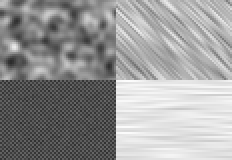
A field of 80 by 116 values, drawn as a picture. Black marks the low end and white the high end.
It is made of 2 by 2 panels. Panel 1,1: middling, blotchy, strong in contrast. Panel 1,2: high, slanting down to the right. Panel 2,1: low, checkered. Panel 2,2: very high, streaked across, faint in contrast.
